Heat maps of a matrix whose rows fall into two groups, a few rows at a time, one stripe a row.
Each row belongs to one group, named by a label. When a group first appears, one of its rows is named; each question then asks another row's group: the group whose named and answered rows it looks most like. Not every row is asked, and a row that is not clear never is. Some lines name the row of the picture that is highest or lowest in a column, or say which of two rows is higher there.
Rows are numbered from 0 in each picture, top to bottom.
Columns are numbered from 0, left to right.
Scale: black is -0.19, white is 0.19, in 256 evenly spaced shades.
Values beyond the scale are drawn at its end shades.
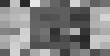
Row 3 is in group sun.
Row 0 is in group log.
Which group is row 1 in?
sun
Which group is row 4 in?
sun
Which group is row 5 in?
sun
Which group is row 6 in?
sun
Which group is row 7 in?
log
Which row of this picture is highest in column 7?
0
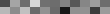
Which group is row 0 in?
log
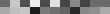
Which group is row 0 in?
log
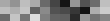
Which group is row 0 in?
sun
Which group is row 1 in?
sun
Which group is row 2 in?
log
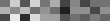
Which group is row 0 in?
log
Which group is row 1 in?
sun
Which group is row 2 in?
log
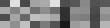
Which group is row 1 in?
sun
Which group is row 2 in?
log
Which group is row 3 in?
sun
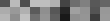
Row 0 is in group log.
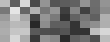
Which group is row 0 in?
sun
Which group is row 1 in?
log
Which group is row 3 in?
sun
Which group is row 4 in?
sun
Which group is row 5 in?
sun
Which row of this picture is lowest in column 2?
1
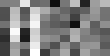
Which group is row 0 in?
sun
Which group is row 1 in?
log
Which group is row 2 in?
log
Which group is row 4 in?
log
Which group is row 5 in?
log
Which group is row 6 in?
log
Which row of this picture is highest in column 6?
7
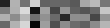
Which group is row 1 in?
sun
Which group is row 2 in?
sun
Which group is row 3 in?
sun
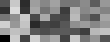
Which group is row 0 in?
log
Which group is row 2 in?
sun
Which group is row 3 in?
sun
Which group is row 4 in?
sun
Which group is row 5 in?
log
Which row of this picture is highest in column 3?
5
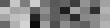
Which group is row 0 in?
log
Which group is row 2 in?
sun
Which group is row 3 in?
sun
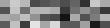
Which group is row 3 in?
log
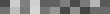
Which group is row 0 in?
log
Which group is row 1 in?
log
